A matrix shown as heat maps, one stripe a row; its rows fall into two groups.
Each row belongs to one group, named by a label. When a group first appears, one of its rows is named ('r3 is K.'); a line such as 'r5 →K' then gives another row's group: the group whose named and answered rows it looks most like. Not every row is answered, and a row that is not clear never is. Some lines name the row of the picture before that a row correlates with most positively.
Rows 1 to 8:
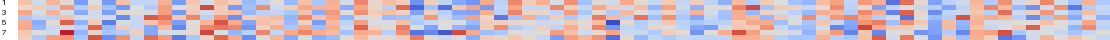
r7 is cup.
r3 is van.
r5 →van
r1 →van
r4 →cup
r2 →cup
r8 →van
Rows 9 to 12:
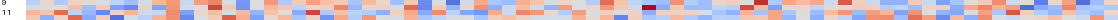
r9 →cup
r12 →van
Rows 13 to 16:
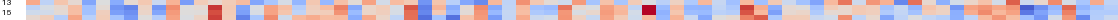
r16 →cup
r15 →cup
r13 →van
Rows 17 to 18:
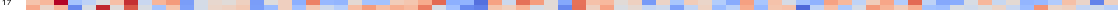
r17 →van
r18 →van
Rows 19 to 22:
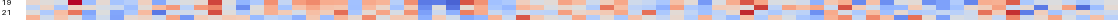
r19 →cup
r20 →cup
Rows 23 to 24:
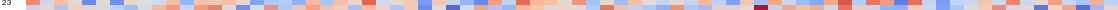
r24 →cup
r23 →van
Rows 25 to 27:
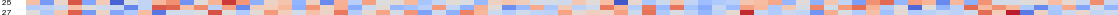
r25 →van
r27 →cup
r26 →cup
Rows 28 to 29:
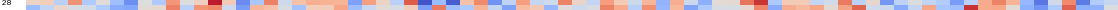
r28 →cup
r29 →cup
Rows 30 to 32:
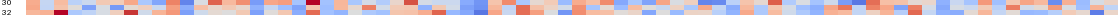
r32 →van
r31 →van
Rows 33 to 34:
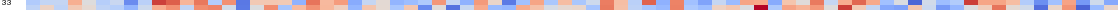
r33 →cup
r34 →cup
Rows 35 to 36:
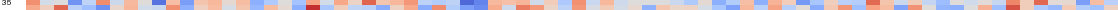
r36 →van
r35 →van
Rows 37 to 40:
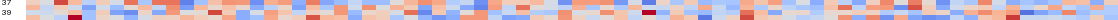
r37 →van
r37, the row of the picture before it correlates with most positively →36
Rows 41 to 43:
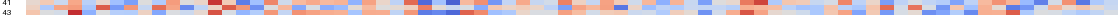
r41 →cup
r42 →van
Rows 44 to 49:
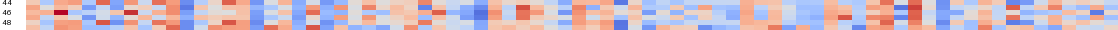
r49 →van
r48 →van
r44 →van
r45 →van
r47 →van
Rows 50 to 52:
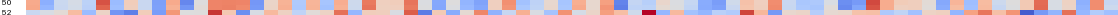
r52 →cup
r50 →van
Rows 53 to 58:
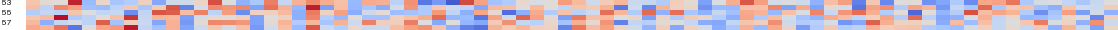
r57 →van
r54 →van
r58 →van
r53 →cup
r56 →van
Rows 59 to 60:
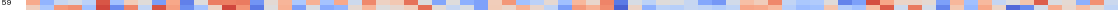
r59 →van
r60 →van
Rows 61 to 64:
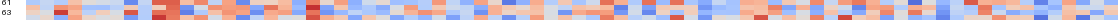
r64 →cup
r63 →van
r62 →van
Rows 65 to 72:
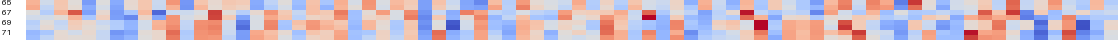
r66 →van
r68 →cup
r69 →cup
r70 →cup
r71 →cup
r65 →van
